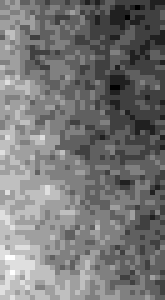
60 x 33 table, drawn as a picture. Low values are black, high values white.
Slope: up to the bottom left. Stripes: none. Ninth with the highest average: bottom left. Odd rows or columns: none. Ninth with the lowest average: top right.
